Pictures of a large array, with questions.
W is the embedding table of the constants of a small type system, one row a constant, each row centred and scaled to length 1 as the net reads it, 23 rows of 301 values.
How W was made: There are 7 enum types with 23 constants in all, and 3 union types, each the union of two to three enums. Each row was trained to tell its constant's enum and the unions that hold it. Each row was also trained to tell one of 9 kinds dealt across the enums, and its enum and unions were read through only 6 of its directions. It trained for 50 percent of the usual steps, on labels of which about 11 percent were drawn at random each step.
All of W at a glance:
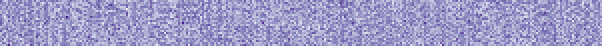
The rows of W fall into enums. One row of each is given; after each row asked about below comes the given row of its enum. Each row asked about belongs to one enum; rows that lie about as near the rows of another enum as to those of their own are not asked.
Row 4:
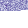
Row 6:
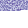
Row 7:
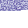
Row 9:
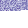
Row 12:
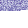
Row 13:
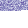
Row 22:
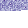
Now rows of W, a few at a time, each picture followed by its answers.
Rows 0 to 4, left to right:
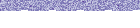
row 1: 12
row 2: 6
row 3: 7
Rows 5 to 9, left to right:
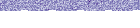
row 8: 6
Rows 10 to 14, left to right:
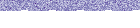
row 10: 12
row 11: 6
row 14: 4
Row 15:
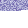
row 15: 7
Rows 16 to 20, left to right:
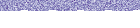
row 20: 7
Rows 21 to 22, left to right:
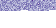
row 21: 9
